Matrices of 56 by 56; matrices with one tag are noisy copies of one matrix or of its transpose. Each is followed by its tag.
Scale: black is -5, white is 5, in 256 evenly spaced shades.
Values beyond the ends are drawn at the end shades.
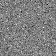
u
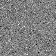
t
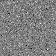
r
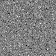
r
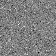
t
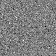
r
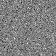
u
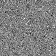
t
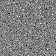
r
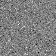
t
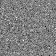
r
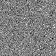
t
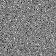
u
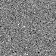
t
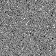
t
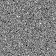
r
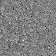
r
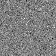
t
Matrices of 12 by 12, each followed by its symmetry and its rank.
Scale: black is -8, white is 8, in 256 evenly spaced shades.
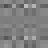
neither, rank one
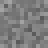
symmetric, full rank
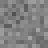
symmetric, full rank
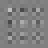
symmetric, rank one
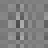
neither, rank one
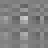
neither, rank one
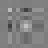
symmetric, rank one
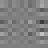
neither, rank one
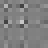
symmetric, rank one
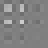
symmetric, rank one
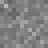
symmetric, full rank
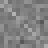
symmetric, full rank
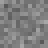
symmetric, full rank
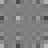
symmetric, rank one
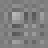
symmetric, rank one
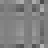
neither, rank one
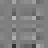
neither, rank one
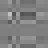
neither, rank one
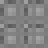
symmetric, rank one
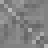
symmetric, full rank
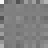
symmetric, rank one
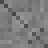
symmetric, full rank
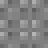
symmetric, rank one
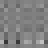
neither, rank one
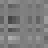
neither, rank one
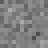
symmetric, full rank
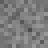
symmetric, full rank
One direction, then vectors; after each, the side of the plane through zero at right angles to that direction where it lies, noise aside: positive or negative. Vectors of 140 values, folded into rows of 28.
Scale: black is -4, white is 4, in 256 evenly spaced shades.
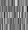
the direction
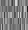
positive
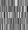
positive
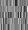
negative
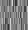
negative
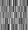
negative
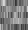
negative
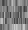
negative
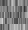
negative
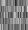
negative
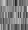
negative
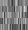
positive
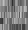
positive
